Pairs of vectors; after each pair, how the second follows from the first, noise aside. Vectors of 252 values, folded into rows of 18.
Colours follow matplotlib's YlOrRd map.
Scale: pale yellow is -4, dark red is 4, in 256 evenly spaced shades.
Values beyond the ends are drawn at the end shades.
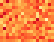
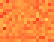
shrunk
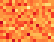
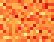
reversed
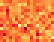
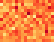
reversed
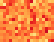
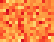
reversed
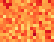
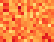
reversed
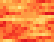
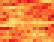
reversed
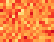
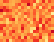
reversed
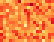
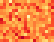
reversed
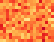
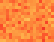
shrunk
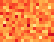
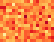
reversed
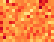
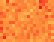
shrunk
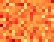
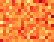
reversed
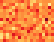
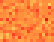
shrunk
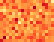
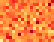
reversed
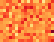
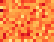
reversed
